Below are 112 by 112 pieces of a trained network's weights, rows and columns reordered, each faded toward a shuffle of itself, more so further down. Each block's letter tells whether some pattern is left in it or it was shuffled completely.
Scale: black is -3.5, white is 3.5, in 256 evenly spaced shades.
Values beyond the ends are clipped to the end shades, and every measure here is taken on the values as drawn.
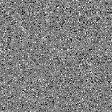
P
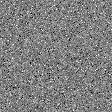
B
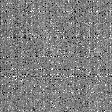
P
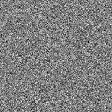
P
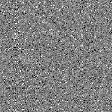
P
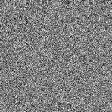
P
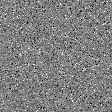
B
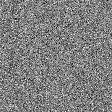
B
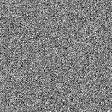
P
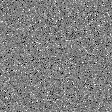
B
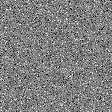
B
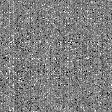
P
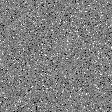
B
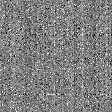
P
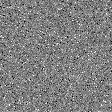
B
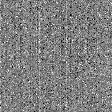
P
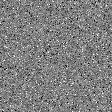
B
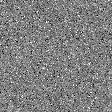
B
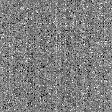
P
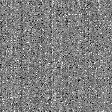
P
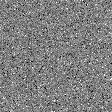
B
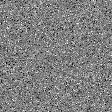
B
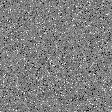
B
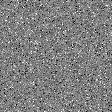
B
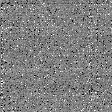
P
